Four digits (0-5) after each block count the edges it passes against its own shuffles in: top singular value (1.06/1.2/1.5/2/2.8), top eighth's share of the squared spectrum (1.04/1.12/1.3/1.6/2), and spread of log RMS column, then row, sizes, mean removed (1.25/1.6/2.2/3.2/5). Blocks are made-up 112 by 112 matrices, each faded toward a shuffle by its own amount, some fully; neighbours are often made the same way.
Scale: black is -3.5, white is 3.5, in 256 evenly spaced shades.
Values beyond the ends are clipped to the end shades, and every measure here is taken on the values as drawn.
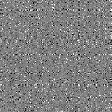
5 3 2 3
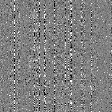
4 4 4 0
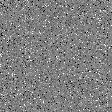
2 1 1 0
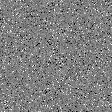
0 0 0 0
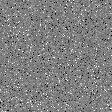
0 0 0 0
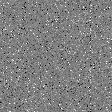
2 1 0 0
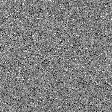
0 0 0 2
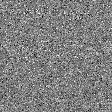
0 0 0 1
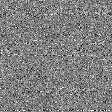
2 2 0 3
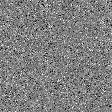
2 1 0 0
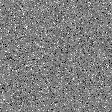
0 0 0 0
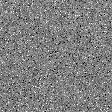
2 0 0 0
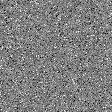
0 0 0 0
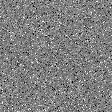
0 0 0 0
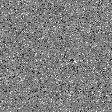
1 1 0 2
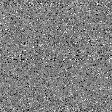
1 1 0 2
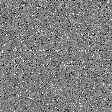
1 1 0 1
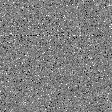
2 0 0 1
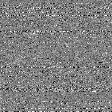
2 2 0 4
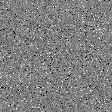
1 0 0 1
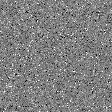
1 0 0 1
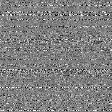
2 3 0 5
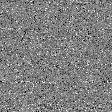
0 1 0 2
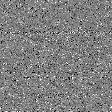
1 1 0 2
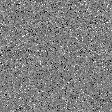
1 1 0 2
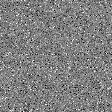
1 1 0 2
